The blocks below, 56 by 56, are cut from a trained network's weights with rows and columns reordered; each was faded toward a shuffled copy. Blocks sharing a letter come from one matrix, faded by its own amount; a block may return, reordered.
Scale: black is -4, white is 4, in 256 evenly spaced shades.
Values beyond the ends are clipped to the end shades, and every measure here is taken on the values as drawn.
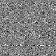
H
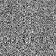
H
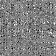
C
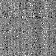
C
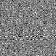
H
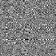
H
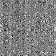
C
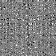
C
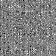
C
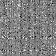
C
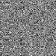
H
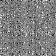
C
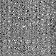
C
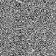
H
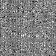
C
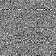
H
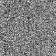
H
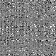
C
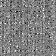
C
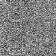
H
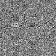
H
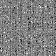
C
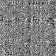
C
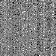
C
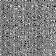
C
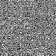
H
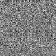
H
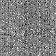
C
